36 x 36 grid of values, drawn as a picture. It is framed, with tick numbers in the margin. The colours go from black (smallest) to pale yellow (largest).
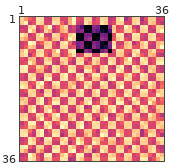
On average the colour sits 70% of the way up the scale. The ninth with the lowest average is the top middle. An odd patch, lower than its surroundings, sits in the top middle.
